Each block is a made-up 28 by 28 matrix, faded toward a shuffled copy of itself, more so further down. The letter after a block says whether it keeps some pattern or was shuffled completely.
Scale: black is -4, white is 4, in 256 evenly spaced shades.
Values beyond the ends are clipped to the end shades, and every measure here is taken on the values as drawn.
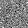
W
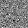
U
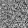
U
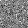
U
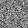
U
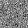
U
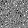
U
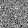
U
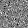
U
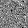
W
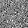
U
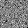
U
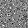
W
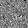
U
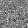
U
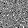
W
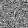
U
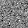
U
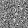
U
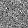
W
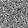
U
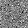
W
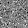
U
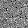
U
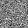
W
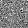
U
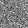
W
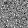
W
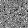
W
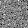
W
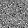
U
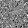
U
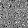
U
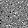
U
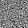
W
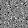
U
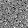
W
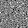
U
